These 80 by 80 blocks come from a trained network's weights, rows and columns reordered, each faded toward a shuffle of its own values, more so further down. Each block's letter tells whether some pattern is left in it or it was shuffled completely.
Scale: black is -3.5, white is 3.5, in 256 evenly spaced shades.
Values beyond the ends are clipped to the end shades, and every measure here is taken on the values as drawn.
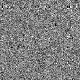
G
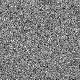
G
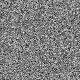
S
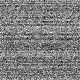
G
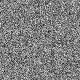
S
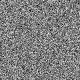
S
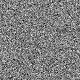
S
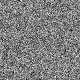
S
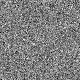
S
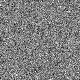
S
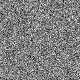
S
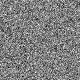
S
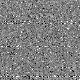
G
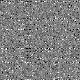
G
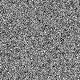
S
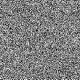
G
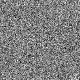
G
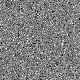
S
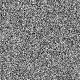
S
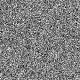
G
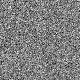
S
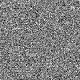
G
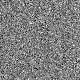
S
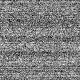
G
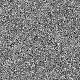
S
